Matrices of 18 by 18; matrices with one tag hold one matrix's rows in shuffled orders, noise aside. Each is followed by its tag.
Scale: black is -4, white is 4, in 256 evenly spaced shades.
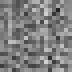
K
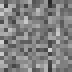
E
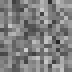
K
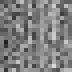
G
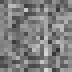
K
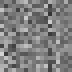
E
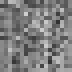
K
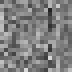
E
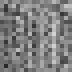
G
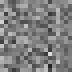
E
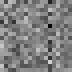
E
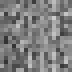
G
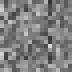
E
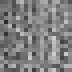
G
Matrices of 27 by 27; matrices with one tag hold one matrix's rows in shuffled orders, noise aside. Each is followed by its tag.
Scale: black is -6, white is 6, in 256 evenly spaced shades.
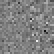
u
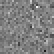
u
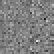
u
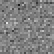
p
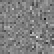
u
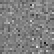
u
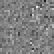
u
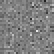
u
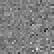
u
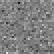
p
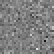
u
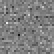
p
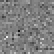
p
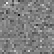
p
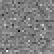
p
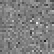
u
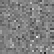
u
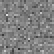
p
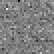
p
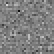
p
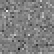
p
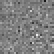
u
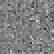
u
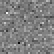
p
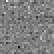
p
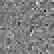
u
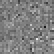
u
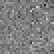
u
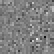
u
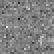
p
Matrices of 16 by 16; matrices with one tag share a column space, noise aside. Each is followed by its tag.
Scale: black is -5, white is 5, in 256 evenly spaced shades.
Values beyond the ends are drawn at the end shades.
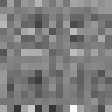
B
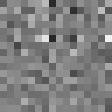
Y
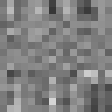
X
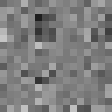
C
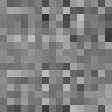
C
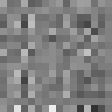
B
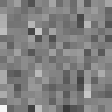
B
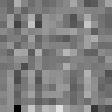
B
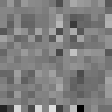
B
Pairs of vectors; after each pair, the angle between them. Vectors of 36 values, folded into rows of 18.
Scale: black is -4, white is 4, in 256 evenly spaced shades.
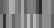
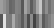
nearly opposite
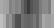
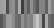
orthogonal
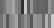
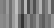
partly aligned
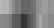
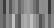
partly opposed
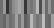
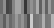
nearly parallel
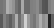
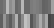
nearly parallel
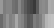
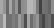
partly opposed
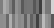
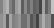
nearly parallel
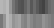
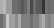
nearly parallel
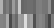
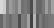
orthogonal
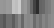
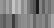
nearly parallel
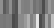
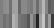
nearly opposite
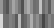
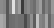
partly aligned
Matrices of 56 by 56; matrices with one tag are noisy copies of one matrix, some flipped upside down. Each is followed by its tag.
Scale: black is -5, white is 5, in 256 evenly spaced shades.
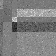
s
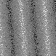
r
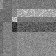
s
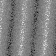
r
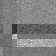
s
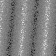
r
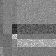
s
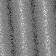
r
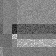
s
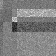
s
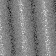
r
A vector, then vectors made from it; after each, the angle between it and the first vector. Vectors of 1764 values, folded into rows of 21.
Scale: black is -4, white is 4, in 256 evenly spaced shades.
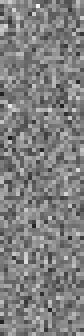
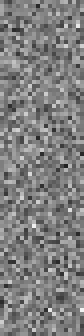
partly opposed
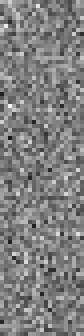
nearly parallel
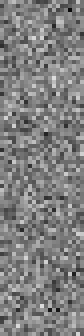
partly aligned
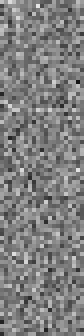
nearly parallel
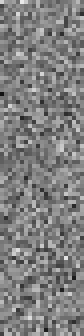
partly aligned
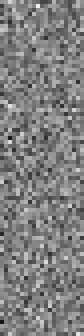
nearly parallel
